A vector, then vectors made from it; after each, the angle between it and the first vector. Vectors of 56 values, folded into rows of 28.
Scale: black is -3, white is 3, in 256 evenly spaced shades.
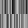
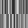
nearly parallel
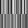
partly opposed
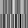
partly opposed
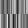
partly opposed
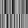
nearly parallel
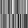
nearly opposite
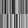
nearly parallel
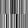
partly aligned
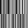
partly opposed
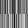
partly aligned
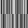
partly opposed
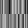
orthogonal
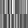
nearly opposite
